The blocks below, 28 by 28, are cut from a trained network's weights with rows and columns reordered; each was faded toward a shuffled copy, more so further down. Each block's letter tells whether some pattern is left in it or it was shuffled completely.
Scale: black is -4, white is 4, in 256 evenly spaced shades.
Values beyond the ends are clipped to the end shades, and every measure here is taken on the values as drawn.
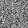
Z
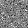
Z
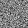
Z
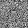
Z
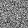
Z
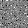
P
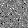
Z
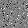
Z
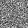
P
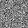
P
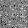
P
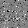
P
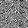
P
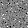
Z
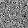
Z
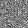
P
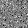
Z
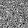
P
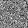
Z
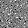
Z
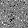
Z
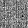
P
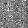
P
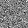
Z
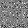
P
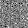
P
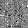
P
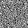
Z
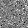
Z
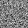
Z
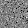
Z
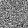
P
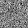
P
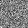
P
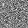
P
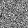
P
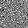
Z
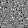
Z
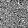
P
